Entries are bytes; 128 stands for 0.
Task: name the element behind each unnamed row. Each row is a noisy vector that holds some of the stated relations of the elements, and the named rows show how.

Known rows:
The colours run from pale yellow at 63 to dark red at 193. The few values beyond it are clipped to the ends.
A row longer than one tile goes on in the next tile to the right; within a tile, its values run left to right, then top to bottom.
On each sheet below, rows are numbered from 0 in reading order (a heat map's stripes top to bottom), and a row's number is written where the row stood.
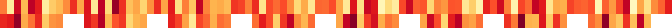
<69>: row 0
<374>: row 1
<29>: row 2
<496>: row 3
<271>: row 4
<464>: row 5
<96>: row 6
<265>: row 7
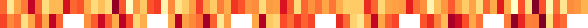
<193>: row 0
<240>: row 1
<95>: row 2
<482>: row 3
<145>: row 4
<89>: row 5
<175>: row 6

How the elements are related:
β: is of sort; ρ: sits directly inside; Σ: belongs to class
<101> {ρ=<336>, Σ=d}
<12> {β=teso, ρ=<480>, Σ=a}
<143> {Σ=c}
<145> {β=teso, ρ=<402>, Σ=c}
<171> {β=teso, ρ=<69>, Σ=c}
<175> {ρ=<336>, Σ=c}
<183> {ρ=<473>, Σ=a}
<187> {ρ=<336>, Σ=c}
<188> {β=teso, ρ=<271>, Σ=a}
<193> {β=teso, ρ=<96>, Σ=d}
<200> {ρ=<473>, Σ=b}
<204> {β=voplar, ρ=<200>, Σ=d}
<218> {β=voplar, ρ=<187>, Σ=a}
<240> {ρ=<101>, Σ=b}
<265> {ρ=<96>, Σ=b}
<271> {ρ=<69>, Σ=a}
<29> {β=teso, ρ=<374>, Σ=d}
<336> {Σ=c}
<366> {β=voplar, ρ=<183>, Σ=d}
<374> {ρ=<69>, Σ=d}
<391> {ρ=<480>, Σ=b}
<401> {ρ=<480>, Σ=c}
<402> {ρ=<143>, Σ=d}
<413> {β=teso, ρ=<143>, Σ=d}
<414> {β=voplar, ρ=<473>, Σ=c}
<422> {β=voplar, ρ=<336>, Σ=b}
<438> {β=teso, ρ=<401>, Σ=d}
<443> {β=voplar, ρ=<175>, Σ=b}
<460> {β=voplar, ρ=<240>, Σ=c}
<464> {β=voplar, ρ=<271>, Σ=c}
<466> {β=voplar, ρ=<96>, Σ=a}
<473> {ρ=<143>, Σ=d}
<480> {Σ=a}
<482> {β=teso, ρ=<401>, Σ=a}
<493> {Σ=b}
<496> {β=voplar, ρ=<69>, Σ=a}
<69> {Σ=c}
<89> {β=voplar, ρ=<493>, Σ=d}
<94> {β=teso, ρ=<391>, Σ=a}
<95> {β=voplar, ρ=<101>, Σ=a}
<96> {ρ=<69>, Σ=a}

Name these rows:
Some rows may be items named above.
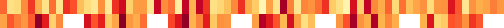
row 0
<460>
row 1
<402>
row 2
<69>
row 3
<101>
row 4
<187>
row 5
<12>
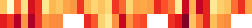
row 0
<493>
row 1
<145>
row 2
<69>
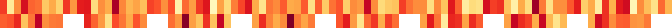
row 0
<466>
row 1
<29>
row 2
<265>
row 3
<218>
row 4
<171>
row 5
<188>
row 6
<101>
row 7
<480>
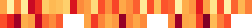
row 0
<143>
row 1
<218>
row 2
<443>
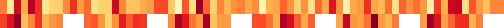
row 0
<69>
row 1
<413>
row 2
<336>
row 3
<89>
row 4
<422>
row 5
<401>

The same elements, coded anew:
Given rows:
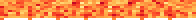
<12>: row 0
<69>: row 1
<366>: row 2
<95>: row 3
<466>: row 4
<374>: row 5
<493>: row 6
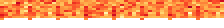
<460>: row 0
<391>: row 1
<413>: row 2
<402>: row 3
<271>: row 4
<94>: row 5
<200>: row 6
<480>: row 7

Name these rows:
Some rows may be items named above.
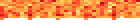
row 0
<493>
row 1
<401>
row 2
<193>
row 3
<422>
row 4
<401>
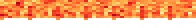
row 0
<204>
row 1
<96>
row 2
<493>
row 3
<101>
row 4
<89>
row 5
<240>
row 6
<473>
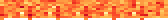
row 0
<200>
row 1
<265>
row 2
<143>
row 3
<402>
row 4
<183>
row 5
<29>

